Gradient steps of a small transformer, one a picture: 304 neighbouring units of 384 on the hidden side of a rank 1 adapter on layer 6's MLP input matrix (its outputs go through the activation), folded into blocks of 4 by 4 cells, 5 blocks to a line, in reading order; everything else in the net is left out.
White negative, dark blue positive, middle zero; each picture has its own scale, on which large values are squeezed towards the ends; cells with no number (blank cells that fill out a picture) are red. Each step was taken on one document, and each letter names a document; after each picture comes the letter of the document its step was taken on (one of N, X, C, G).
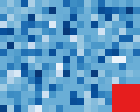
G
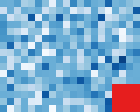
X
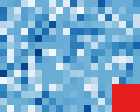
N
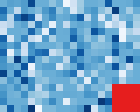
N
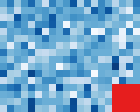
X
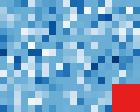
X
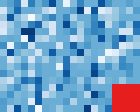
G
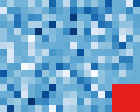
X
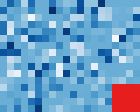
G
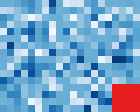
G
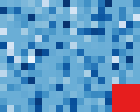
X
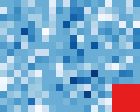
N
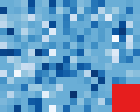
G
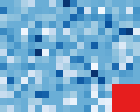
N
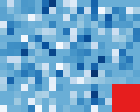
G
